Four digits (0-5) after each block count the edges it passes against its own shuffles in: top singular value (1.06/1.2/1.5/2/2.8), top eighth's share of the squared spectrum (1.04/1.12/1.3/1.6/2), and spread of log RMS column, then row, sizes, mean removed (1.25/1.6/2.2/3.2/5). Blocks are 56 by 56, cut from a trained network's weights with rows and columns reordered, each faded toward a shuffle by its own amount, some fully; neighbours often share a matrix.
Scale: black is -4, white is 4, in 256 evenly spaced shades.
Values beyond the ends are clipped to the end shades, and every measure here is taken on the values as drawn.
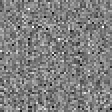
3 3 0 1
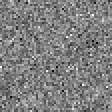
0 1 0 0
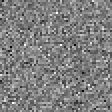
1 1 0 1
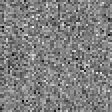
2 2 0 1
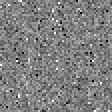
0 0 0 0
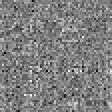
3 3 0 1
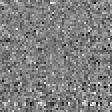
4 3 1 2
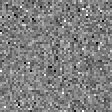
1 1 0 0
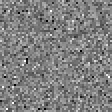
0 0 0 0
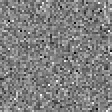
2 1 0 0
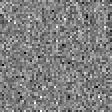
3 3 0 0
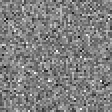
0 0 0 0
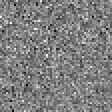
0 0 0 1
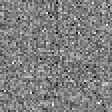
3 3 0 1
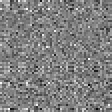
4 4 0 2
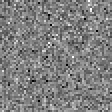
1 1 0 0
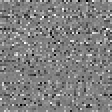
3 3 0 3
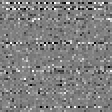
4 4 0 3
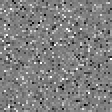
1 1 0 0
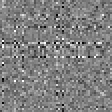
4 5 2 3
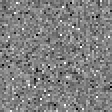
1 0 0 0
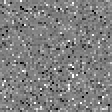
1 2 0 0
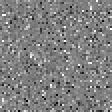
2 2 0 0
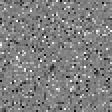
1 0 0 0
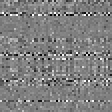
4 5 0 4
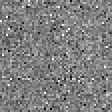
2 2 0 1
